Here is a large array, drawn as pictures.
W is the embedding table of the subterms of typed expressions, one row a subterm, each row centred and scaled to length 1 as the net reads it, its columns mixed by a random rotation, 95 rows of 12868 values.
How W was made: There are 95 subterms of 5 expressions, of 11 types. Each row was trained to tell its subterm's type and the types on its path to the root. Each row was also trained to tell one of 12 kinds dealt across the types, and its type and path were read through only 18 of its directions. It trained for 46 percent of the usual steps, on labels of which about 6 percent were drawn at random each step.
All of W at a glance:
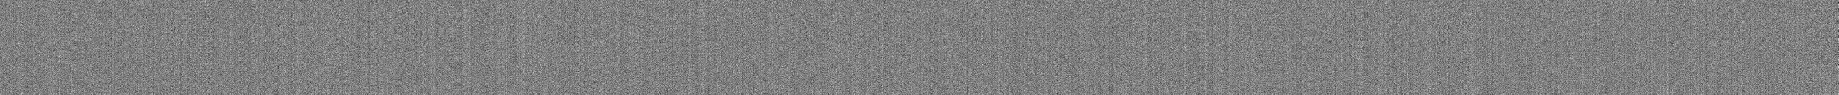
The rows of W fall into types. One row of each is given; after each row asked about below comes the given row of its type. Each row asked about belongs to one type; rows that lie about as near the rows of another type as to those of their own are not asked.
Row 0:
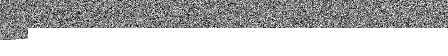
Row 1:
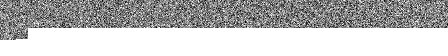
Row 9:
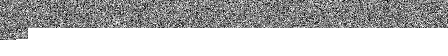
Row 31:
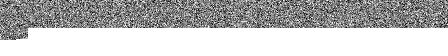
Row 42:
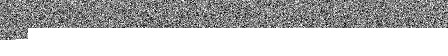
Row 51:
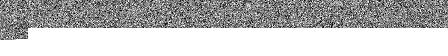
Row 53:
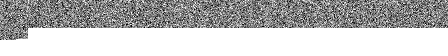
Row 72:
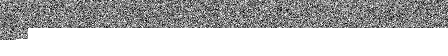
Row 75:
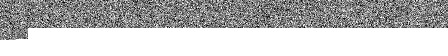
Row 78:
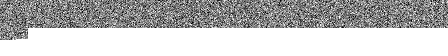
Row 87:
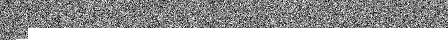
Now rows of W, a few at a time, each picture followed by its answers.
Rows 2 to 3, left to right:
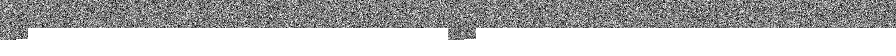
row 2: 1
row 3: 72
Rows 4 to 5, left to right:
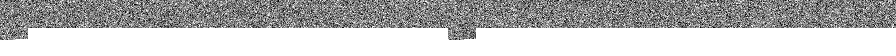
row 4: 42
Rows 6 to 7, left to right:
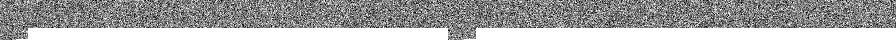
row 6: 87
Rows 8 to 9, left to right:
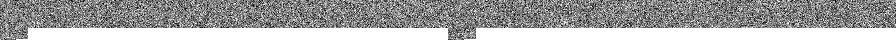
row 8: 1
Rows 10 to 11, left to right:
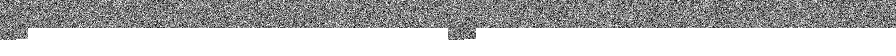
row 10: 87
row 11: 51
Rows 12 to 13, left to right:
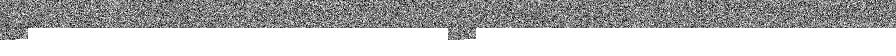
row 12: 53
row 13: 72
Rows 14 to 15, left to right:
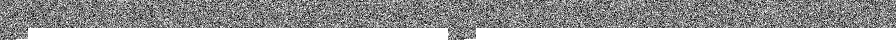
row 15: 75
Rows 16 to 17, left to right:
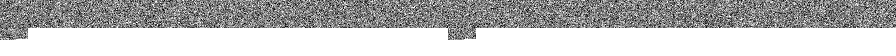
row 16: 53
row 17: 75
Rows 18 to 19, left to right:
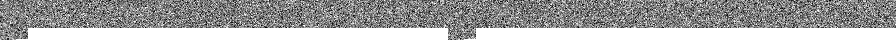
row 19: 53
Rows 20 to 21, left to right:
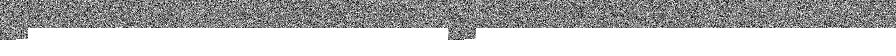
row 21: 0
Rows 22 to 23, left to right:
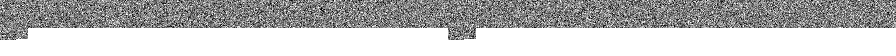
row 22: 42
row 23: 0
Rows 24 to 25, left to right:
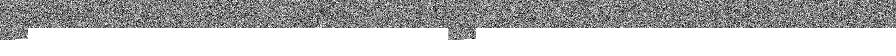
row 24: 78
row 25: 72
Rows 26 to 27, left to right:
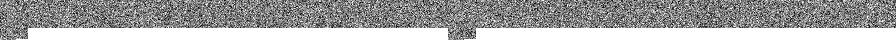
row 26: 75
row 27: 1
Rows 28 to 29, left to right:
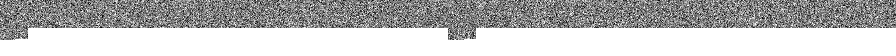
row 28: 75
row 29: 87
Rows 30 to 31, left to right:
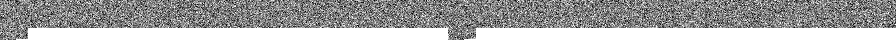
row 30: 0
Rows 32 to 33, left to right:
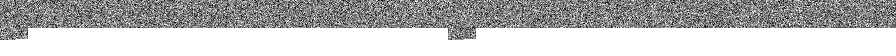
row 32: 53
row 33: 75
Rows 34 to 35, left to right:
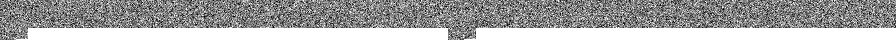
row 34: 42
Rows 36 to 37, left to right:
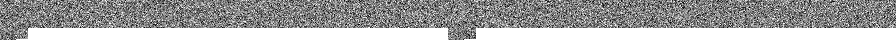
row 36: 87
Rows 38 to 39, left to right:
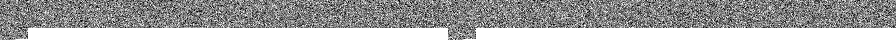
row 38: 53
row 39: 75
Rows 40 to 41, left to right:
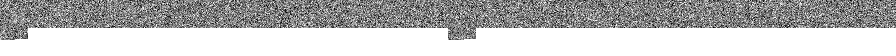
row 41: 51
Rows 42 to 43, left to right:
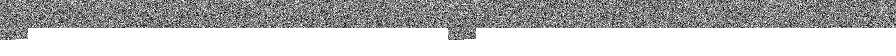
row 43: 51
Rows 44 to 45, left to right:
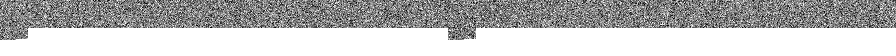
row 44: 72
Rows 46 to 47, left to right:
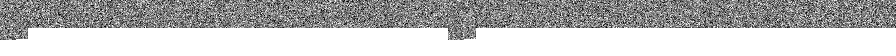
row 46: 9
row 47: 53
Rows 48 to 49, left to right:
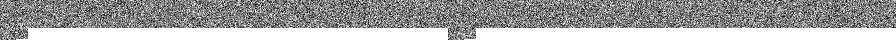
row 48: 1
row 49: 9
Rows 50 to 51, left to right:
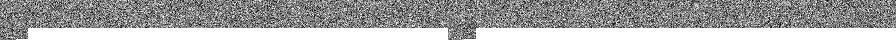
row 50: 72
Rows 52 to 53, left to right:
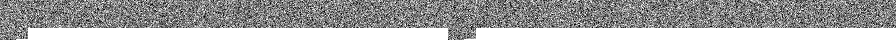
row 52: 42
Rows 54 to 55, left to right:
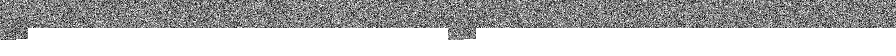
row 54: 51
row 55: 78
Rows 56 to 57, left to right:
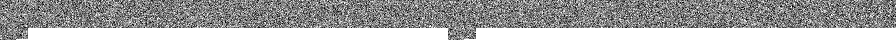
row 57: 78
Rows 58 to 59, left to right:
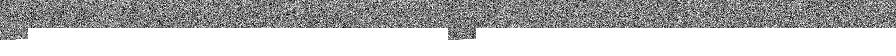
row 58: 42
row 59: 51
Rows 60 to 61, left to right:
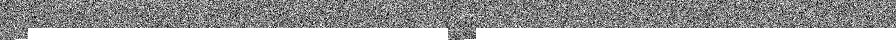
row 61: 51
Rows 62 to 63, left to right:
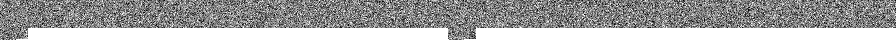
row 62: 87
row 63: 51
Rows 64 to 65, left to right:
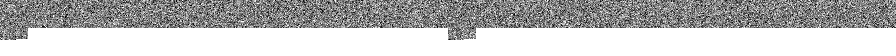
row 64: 1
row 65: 9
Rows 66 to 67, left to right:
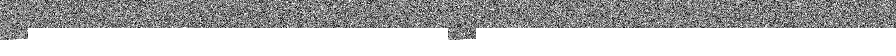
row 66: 75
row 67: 51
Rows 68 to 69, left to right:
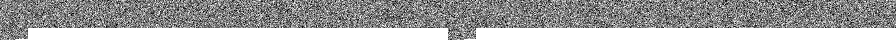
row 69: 53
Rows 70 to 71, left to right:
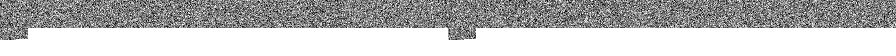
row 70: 72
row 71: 0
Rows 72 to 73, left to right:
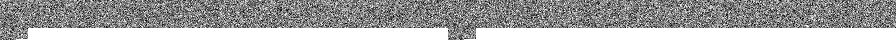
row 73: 9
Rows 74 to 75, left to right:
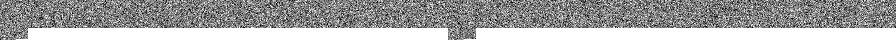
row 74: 42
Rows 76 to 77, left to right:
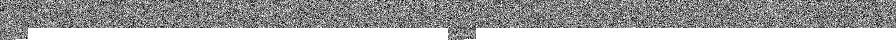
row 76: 78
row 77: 75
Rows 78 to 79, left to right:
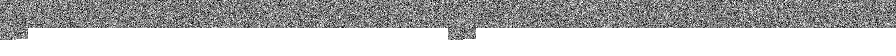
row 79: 75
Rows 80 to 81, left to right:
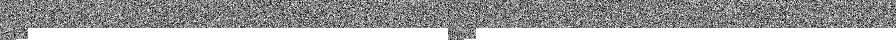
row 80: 42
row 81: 53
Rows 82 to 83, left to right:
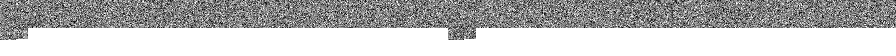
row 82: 53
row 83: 51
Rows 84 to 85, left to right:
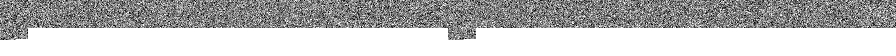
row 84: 9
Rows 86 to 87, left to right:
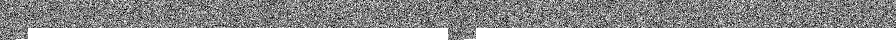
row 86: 72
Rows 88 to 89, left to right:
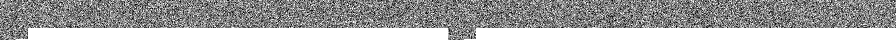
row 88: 72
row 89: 42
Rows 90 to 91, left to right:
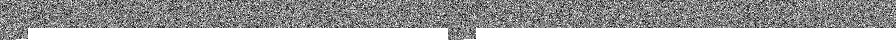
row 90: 78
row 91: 31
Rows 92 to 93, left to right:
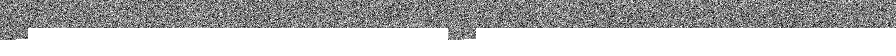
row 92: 72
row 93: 42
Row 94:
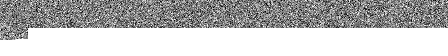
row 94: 78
